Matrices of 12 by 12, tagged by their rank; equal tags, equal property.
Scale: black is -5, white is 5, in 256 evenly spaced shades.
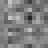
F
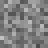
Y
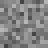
Y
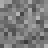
Y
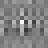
F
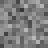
Y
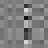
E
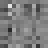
F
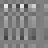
E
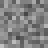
Y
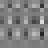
E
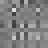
F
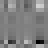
E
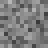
Y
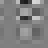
E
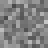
Y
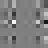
E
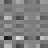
E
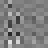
F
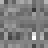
F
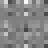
F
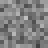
Y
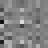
F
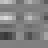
E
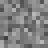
Y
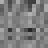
F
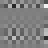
E
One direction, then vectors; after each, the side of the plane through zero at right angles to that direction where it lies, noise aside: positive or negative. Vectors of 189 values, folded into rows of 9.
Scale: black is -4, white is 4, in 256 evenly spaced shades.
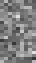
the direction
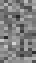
negative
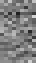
negative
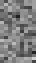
negative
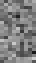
negative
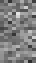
positive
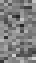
negative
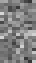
positive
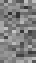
negative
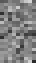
negative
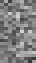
positive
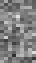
positive
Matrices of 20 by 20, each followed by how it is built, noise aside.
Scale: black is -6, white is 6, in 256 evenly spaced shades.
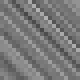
Toeplitz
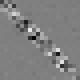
banded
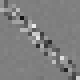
banded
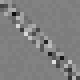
banded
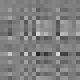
low rank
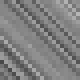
Toeplitz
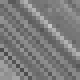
Toeplitz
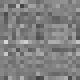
low rank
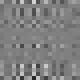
low rank
